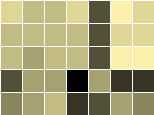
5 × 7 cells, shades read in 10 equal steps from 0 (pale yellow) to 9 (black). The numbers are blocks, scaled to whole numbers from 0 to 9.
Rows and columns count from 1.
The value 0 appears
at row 1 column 6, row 3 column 6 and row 3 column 7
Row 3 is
2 3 2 2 6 0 0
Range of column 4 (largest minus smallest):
8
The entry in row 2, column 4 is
2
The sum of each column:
15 13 11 21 27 11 13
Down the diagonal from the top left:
1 2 2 9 6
